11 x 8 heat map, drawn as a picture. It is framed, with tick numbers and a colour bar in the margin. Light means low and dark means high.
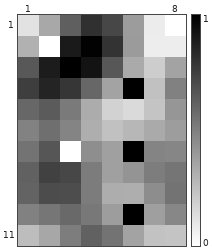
On average the colour sits 50% of the way up the scale. No single row or column stands out from its neighbours. Five lone cells stand out: three far higher and two far lower than their neighbours. The top left is the roughest part.
